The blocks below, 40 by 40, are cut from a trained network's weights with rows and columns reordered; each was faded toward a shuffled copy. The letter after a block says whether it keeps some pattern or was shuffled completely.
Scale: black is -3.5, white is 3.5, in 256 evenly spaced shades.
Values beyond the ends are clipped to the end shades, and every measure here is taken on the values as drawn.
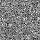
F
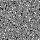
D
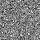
D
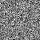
D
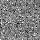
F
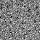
F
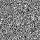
F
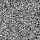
F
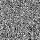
F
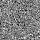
D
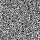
D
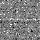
F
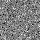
D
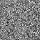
F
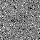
D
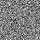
F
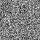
F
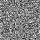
F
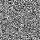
F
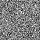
F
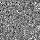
F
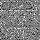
F
